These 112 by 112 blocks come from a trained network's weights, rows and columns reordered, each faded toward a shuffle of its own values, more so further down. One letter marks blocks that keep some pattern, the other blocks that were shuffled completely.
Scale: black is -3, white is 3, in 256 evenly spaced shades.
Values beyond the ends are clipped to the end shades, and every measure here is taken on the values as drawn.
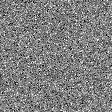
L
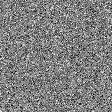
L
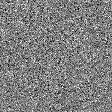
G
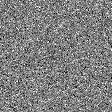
L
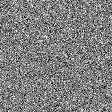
G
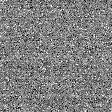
G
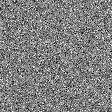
L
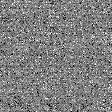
G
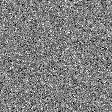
L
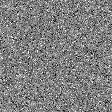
L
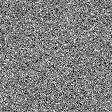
L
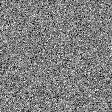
L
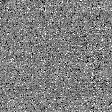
G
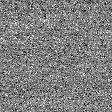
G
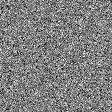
L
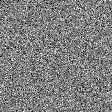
G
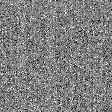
G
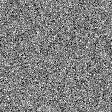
L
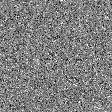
G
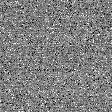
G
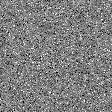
L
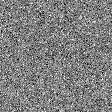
L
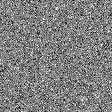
L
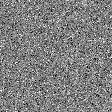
L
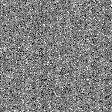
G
